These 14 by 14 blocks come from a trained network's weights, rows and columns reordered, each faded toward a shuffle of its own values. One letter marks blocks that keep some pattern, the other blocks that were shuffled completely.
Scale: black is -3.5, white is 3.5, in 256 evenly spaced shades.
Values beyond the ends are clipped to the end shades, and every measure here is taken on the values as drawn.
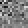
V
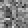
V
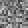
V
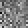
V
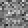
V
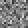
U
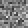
U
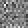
V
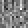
V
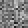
V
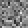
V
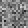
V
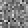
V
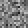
V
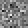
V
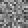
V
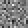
V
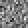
U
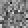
U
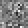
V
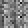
V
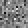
U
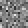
V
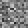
V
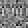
V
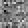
V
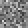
U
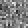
U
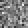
U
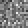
U
